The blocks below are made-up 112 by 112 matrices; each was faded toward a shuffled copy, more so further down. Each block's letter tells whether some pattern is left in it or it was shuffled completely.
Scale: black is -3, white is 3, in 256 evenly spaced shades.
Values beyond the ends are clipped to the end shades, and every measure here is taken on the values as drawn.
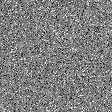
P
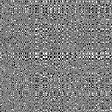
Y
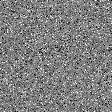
P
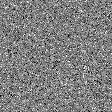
P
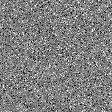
P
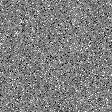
P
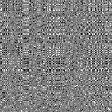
Y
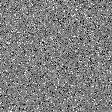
P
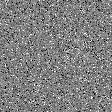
P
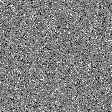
P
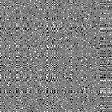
Y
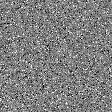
P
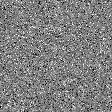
P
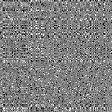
Y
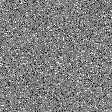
P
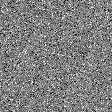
P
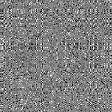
Y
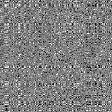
Y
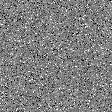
P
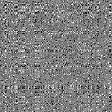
Y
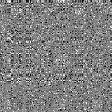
Y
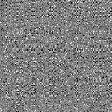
Y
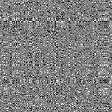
Y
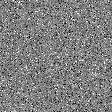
P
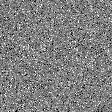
P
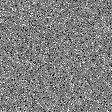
P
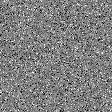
P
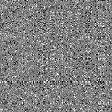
Y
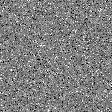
P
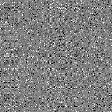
Y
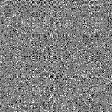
Y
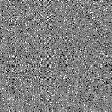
Y
